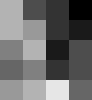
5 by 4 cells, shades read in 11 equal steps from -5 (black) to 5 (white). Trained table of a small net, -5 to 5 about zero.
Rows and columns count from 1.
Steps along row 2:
down down down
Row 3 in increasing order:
-4 -2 0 2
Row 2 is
2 1 -3 -4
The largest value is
4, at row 5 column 3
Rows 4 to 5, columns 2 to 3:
0 -3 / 2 4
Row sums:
-8 -4 -4 -6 6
